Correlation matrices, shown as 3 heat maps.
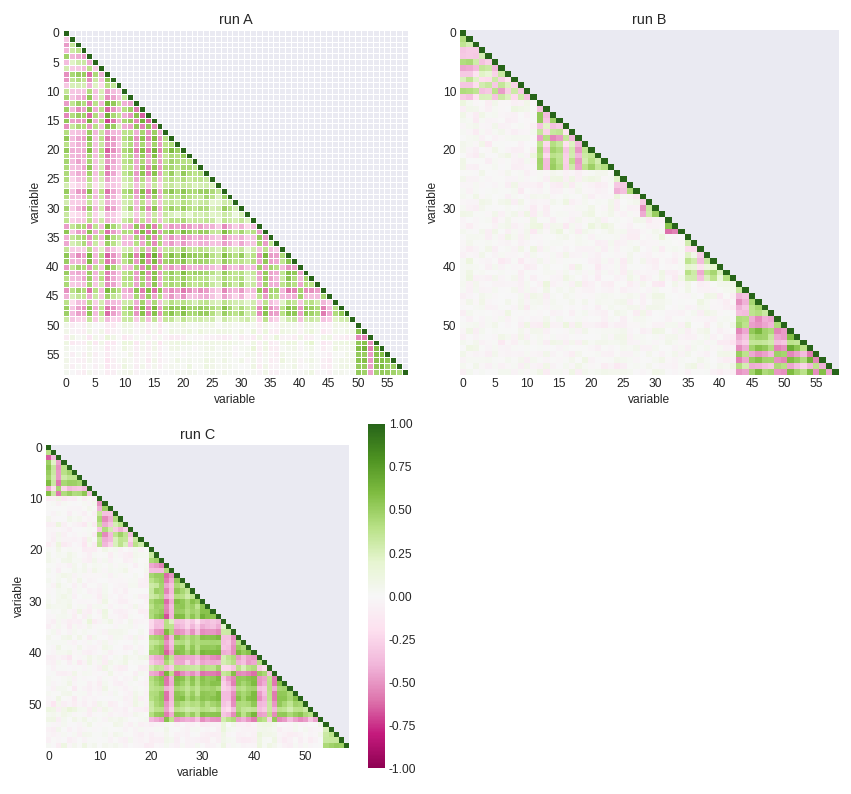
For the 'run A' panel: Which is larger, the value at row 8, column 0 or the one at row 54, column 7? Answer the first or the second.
the second
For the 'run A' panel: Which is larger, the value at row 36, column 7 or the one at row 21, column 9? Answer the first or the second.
the first
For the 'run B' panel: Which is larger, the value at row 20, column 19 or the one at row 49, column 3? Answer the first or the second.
the first
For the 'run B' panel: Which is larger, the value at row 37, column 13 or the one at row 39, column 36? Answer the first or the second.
the second
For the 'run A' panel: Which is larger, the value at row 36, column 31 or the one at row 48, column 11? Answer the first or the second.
the second
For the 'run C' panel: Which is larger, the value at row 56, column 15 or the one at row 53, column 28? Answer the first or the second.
the first
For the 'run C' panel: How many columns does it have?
59
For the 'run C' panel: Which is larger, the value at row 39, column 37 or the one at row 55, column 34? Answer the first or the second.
the first
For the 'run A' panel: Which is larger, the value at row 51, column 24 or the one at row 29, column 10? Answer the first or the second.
the second
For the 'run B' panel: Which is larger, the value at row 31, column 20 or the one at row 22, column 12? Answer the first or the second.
the second
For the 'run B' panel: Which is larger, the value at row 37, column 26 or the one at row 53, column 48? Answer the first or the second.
the second
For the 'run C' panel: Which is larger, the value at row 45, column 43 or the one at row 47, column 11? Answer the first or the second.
the first
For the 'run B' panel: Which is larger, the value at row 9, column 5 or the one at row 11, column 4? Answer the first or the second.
the second
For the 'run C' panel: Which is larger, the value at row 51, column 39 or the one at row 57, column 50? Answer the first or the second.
the first
